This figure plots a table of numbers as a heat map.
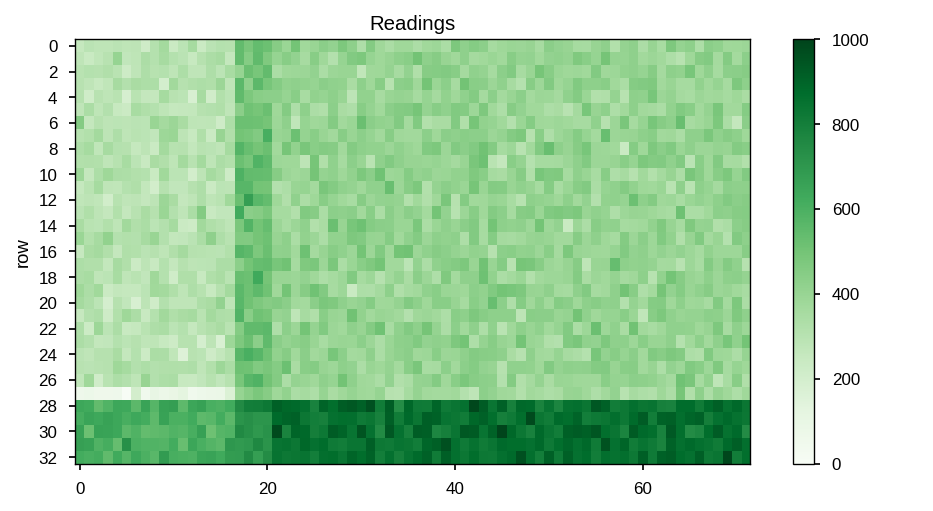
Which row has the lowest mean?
27
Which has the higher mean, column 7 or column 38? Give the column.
38
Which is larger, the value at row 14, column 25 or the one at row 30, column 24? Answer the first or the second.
the second
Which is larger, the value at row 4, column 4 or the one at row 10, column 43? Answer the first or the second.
the second
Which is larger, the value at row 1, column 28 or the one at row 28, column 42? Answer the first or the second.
the second
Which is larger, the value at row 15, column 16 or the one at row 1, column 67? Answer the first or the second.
the second
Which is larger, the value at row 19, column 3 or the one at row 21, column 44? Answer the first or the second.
the second
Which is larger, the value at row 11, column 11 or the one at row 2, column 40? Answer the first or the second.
the second
